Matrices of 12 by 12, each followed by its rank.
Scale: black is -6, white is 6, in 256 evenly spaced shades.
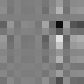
one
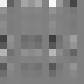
one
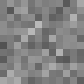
full rank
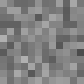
full rank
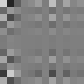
one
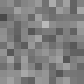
full rank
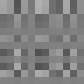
one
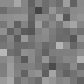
full rank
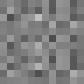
two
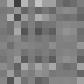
two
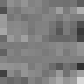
two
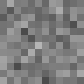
full rank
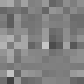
two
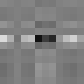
one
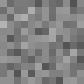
full rank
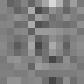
two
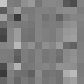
two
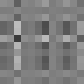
one
